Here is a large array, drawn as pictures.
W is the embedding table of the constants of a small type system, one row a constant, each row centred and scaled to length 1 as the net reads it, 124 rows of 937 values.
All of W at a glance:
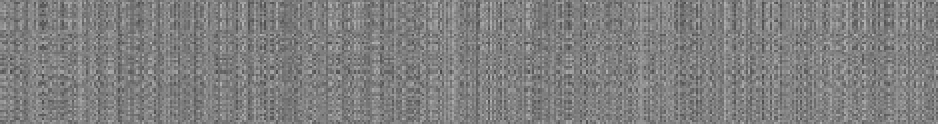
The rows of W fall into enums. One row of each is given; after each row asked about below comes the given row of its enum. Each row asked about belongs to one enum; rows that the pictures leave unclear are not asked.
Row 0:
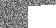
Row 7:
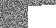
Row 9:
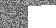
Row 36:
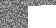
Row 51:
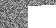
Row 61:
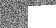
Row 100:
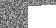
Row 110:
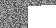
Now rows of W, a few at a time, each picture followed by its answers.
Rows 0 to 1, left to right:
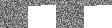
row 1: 36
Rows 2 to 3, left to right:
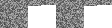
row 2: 51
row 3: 51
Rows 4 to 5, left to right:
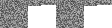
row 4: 7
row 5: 7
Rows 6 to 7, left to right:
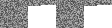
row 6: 0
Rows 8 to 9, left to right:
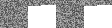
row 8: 0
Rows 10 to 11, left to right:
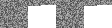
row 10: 0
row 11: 100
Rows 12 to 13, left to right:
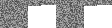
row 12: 7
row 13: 110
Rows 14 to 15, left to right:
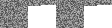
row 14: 0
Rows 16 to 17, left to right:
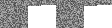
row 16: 110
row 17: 7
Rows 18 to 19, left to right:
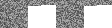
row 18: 51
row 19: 36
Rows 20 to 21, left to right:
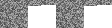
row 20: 51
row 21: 51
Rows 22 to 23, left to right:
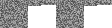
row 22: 7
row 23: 7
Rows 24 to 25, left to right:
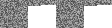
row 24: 0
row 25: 7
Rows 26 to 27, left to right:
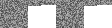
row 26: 7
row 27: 100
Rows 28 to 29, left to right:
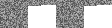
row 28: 100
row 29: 0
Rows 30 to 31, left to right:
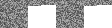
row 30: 51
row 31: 36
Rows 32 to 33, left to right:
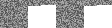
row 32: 0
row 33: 36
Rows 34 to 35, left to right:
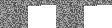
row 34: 110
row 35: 110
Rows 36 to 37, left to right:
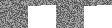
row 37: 61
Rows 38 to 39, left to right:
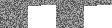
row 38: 100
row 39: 7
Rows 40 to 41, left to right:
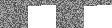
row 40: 110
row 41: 51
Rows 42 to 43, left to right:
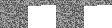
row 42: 9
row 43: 9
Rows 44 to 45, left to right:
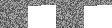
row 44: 51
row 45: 100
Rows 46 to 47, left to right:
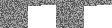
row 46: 7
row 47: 0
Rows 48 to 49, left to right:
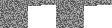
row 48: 7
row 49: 7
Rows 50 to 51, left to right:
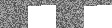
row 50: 110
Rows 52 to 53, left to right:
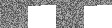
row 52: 61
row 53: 100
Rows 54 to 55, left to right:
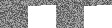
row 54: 36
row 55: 61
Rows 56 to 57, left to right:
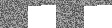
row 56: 7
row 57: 9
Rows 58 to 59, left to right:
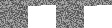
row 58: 36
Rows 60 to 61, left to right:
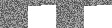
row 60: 7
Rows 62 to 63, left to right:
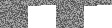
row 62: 36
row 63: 7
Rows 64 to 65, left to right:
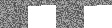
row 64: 110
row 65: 36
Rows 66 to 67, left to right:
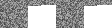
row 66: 51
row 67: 100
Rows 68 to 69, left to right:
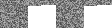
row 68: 9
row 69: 51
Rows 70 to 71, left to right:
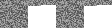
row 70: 36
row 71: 36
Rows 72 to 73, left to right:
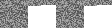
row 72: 36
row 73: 36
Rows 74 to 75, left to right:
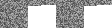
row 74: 51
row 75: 0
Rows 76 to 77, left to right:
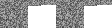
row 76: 100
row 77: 100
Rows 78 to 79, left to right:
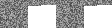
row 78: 100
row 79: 110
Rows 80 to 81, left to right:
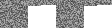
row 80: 36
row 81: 7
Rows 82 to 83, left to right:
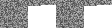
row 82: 0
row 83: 0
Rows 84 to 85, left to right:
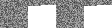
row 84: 0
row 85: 61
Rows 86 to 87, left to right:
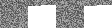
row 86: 61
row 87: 36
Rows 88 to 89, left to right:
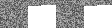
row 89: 9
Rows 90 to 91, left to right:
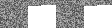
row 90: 100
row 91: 9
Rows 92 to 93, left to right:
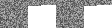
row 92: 100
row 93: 0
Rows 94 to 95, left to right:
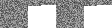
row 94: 7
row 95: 61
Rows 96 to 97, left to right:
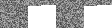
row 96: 9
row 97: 51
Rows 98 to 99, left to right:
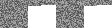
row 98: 7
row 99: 36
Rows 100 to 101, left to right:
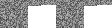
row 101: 100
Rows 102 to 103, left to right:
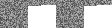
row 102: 100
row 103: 0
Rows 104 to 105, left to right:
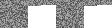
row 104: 36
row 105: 100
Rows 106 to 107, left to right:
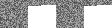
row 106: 100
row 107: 61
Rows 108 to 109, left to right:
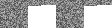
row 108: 100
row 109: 51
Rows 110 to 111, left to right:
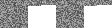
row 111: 36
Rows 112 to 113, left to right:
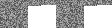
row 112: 100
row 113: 110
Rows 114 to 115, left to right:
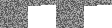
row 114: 0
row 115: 7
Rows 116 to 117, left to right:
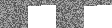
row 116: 110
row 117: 51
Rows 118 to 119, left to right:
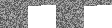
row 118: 100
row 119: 51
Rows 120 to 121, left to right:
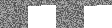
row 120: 110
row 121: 36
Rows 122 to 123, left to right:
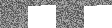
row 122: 61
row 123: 36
